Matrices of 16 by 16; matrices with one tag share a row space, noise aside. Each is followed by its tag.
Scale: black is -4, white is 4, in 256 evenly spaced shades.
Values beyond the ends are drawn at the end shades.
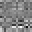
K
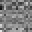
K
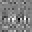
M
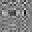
M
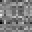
K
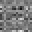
K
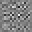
M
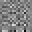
M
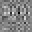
M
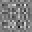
M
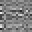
K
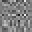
M
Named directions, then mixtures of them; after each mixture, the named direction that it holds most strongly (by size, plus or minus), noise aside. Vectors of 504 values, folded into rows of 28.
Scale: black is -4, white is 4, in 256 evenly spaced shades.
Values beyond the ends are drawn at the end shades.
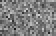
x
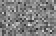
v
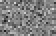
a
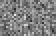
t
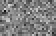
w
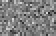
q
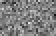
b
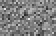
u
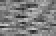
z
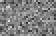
b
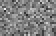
u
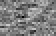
z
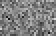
x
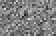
u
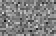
v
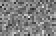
u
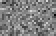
b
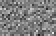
u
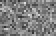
x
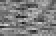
z
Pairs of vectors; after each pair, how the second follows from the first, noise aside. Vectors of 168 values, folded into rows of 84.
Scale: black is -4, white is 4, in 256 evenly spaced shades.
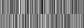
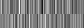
copied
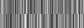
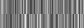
copied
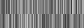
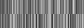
shuffled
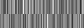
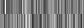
shuffled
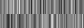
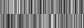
copied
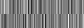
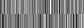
shuffled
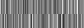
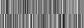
copied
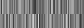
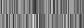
copied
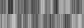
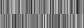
shuffled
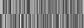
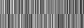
shuffled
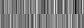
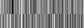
shuffled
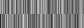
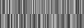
shuffled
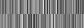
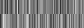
shuffled
